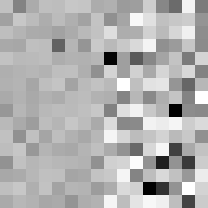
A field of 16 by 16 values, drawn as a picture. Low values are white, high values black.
The bottom right is the ninth with the highest average. The values are skewed, with a long tail toward high values. The left part is calmer, up to a seam about 50% of the way across. Overall the values sit about 30% of the way up the scale.
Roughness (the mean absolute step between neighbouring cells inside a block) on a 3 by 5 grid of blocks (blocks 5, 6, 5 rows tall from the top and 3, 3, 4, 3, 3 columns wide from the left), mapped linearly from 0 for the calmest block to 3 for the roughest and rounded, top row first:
0 0 1 1 1 | 0 0 1 1 2 | 0 0 1 3 2
